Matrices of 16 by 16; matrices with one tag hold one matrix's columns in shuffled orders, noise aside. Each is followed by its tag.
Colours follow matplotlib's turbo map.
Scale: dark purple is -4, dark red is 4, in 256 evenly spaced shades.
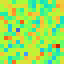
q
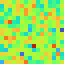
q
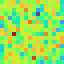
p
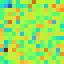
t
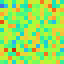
t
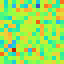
t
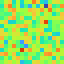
t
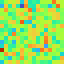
t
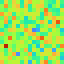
q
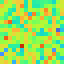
q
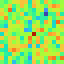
p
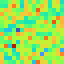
q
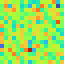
t
